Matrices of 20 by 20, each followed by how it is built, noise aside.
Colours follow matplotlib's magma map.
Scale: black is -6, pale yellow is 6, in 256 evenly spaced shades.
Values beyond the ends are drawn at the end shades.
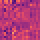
low rank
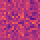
low rank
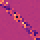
banded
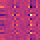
low rank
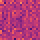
low rank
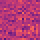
low rank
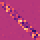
banded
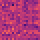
low rank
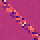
banded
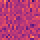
low rank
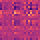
low rank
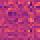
low rank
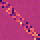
banded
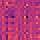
low rank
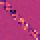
banded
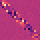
banded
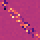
banded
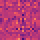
low rank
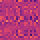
low rank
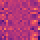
low rank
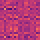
low rank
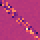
banded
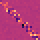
banded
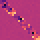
banded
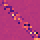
banded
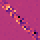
banded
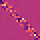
banded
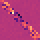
banded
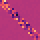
banded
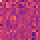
low rank
